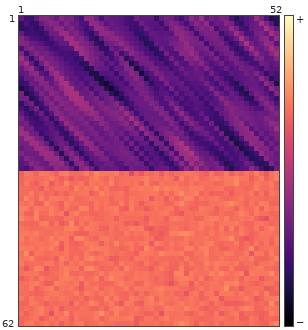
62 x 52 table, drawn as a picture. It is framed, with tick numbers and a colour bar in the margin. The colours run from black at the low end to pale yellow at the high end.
The table splits into 2 rows of 1 panel. Panel 1,1: low, slanting down to the right. Panel 2,1: high, fine-grained, faint in contrast.
